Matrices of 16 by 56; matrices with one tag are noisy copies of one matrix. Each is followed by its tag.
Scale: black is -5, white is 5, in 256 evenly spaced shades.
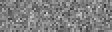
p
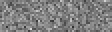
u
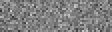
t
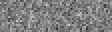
p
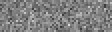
p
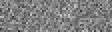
t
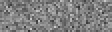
u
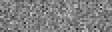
t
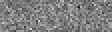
u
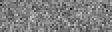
p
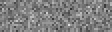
p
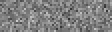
p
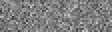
t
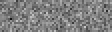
p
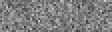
u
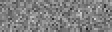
p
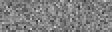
u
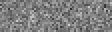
p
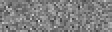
u
